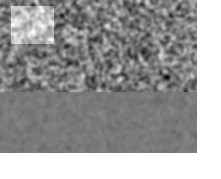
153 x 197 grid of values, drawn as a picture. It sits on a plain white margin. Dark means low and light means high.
The bottom part is calmer, past a seam about 60% of the way down. The top left is the ninth with the highest average. In the top left lies a patch that is higher than the rest. The values are skewed, with a long tail toward high values. Neither half mirrors the other.
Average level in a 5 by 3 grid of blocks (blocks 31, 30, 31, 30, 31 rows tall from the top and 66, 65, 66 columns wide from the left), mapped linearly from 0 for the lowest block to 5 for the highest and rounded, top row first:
500 / 300 / 000 / 000 / 000
